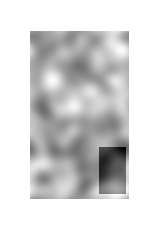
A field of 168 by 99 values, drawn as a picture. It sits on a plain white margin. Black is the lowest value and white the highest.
Mirror symmetry: none. Odd patch: lower, in the bottom right. Ninth with the lowest average: bottom right. Roughest part: bottom right.
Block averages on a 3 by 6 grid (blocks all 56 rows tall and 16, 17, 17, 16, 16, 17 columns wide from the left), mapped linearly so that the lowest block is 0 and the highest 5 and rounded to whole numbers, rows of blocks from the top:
342345 | 334434 | 433201
